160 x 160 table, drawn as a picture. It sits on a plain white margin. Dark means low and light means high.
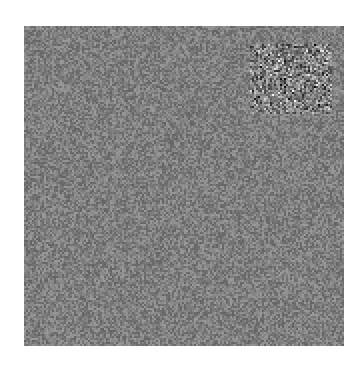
An odd patch, rougher than its surroundings, sits in the top right. A few values lie far out on both sides of the bulk. Values change most from cell to cell in the top right. There are no regular stripes. On average the colour sits 50% of the way up the scale. No row or column stands out.
